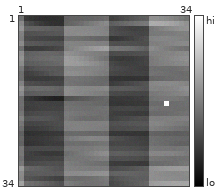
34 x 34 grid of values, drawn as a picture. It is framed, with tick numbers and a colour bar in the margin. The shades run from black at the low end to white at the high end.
Stripes: upright, repeating 2 times. Lone odd cells: 1, higher than its neighbours. Histogram: bell-shaped. Average level on the scale: 40%.
